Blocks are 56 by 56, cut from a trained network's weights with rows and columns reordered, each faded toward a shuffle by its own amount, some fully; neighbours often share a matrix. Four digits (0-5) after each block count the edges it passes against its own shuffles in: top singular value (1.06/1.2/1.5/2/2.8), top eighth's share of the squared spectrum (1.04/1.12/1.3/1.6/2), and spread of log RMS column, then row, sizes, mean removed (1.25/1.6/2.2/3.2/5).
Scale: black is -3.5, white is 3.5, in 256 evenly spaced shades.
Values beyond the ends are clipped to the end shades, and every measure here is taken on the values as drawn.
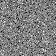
0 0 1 0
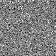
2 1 0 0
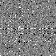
3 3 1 2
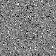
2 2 1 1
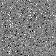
2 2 1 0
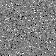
1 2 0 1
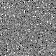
0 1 0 0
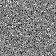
0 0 0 0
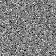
0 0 0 0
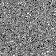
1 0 0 0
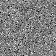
0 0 0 0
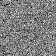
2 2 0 0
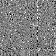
2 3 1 1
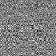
4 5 2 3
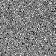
2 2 0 1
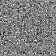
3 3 0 2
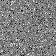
1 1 0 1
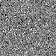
2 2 0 0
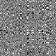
4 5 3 2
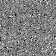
1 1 0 0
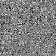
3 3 0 2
